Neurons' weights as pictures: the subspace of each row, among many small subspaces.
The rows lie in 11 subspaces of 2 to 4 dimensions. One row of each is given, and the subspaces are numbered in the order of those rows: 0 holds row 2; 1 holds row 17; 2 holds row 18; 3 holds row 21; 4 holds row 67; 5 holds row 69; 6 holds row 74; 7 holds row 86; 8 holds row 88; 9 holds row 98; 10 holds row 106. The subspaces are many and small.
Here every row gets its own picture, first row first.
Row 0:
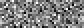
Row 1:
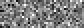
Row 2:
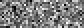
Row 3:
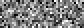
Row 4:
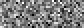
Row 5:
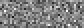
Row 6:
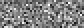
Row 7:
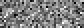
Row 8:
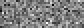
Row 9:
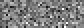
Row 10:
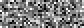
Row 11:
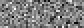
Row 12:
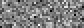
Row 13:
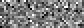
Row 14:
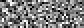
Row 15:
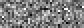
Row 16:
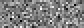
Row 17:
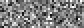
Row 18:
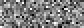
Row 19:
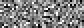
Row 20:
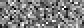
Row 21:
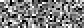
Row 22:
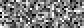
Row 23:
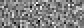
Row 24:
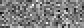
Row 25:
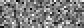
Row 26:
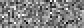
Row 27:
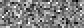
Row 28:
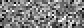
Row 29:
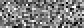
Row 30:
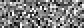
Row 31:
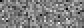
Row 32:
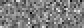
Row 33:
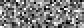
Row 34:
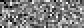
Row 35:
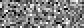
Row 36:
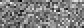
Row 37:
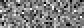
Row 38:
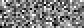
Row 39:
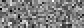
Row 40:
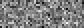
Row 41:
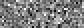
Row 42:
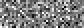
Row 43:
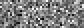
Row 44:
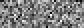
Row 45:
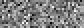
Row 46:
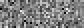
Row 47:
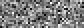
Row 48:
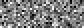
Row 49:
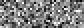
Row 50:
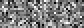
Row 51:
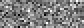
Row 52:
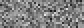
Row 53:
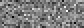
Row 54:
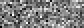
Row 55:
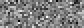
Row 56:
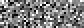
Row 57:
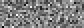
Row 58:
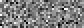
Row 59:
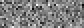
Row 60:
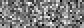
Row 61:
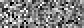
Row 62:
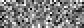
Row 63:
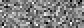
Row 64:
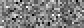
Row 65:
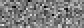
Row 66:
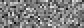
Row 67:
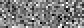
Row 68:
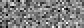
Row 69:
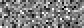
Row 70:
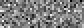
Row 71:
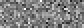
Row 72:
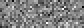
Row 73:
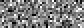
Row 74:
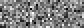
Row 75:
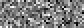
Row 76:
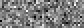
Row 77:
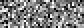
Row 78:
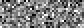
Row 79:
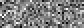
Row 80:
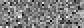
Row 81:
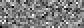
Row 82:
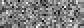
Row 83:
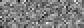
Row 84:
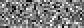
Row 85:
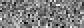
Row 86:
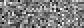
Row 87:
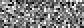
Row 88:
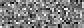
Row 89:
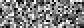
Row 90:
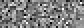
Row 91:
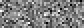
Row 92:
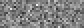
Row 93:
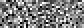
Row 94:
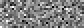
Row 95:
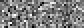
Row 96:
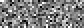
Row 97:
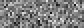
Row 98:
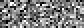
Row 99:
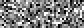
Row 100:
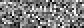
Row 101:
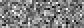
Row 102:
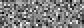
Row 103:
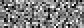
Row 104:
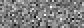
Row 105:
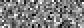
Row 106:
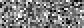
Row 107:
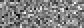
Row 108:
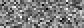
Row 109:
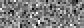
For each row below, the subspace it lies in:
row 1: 1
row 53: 7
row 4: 2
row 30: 7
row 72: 5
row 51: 10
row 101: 0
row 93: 3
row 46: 5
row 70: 1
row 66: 7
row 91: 10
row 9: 9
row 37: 5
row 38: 5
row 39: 3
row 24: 0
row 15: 8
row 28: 4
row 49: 2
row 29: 4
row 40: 6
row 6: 4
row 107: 7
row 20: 6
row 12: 6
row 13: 9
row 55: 4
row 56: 5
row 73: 3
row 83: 9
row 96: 3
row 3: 3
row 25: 2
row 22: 6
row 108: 4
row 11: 0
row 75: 6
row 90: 9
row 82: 6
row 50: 6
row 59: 4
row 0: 10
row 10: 6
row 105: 3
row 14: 3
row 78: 9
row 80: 4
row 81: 9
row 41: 8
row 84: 0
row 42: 5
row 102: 10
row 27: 0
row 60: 6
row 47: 8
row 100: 7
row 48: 5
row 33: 2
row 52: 10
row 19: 10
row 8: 2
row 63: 10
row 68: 9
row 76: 6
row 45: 9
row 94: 9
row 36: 7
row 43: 4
